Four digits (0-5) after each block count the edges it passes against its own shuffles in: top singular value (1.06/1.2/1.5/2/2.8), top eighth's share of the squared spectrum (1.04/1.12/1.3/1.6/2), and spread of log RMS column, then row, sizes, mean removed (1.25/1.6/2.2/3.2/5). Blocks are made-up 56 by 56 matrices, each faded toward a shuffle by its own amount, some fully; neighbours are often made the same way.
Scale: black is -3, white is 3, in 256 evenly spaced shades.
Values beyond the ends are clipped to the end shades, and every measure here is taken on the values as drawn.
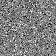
0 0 0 0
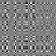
5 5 4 4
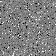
0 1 0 0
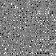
3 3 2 1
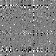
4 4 2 3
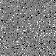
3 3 2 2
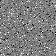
0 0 0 0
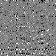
3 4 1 2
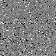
2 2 1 1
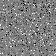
1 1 0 0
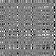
4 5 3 3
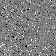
1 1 0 0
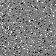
2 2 0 0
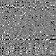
4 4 2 3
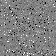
0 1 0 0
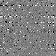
3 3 1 2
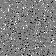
0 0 0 0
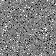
2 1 0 0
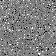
2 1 0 0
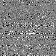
2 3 0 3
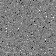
0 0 0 0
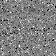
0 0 0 1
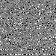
2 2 0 2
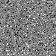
1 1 0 1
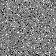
0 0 0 0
